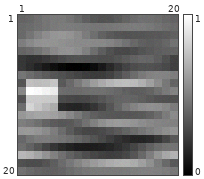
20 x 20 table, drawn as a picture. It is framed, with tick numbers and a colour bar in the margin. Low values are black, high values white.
The middle left is the ninth with the highest average. The middle left is the roughest part. No overall slope runs across the table. The top right is the calmest part. Streaks run across, left to right. An odd patch, higher than its surroundings, sits in the middle left.
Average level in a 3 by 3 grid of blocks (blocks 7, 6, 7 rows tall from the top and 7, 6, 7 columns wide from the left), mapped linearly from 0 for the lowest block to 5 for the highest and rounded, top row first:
1 0 0 / 5 0 2 / 1 0 2
